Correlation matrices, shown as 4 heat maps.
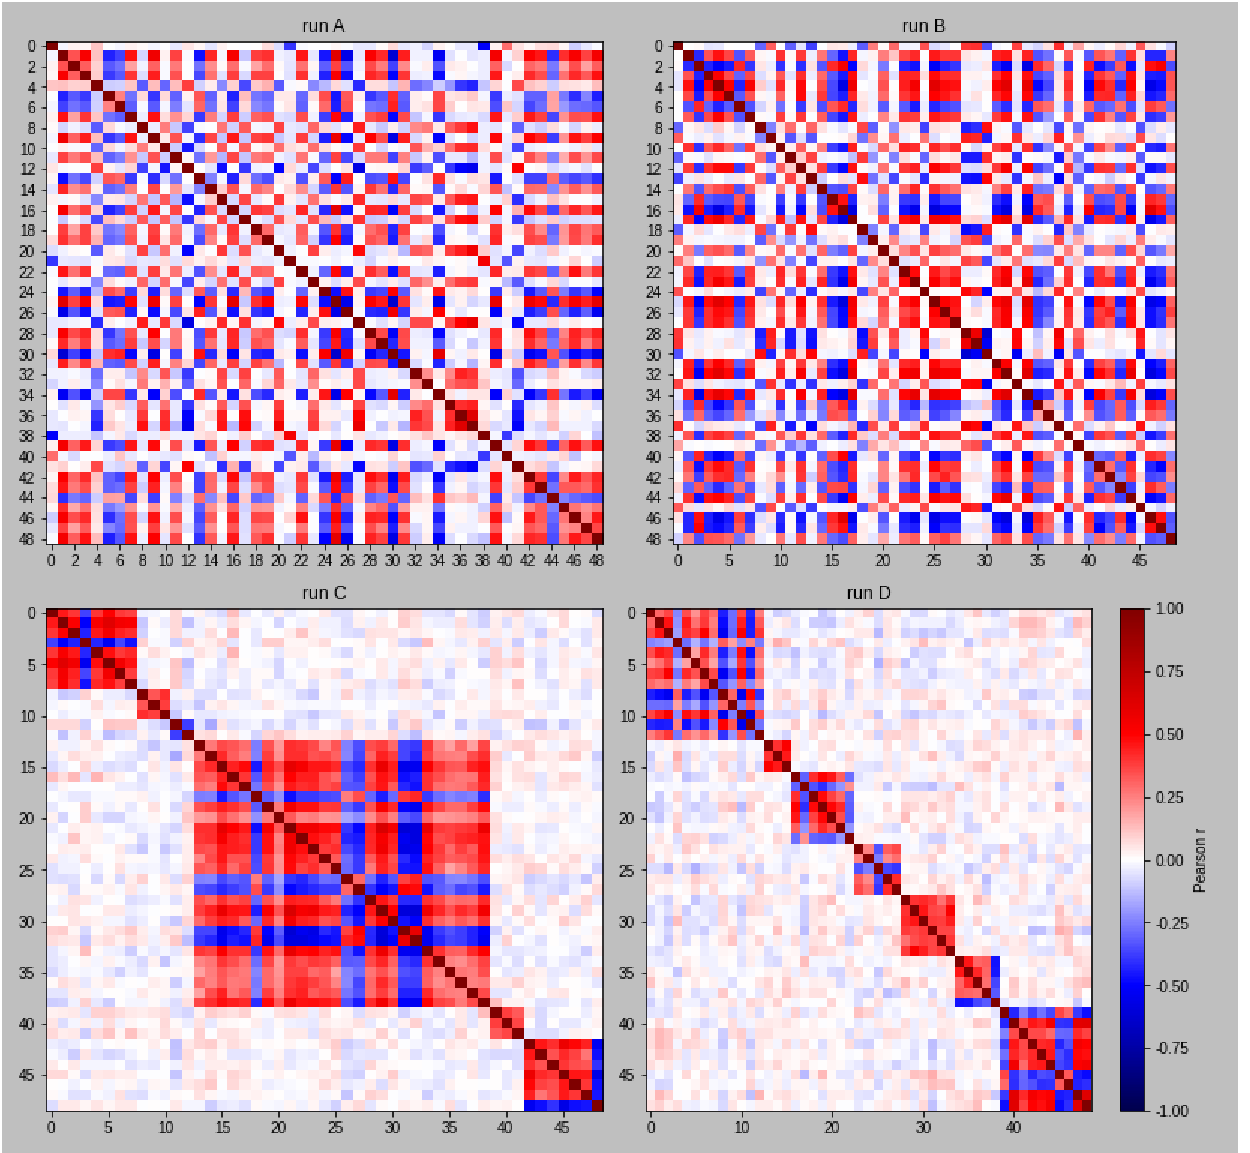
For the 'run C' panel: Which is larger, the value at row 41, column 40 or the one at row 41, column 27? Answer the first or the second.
the first
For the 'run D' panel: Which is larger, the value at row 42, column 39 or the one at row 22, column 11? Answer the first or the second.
the second
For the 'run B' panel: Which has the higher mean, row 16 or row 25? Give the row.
25
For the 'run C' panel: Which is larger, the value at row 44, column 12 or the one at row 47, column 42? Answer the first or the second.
the second
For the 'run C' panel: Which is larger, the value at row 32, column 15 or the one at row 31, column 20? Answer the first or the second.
the second
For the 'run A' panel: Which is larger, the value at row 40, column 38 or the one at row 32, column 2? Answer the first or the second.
the second
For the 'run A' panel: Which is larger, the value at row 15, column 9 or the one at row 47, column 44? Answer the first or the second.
the first
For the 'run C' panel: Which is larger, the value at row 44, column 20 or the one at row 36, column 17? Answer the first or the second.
the second
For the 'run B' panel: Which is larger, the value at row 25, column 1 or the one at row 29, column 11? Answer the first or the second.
the first
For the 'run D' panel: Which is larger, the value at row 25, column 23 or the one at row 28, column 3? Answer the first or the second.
the second
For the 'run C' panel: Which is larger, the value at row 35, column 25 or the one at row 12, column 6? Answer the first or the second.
the first
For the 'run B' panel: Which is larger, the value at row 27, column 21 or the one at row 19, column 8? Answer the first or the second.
the first
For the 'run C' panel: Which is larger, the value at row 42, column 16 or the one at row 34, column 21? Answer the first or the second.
the second
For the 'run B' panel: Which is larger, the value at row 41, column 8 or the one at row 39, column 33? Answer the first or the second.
the second
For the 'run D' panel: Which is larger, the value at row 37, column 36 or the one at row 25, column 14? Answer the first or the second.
the first
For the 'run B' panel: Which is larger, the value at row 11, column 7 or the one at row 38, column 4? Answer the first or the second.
the second
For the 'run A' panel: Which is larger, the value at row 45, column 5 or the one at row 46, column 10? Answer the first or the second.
the second
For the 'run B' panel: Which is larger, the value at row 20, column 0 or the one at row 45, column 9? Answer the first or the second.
the second
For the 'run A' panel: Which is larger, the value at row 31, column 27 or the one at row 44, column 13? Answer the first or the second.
the second
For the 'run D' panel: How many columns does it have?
49
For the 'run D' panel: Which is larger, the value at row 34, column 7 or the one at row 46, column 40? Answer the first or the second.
the first
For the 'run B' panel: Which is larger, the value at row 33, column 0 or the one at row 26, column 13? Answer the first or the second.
the first
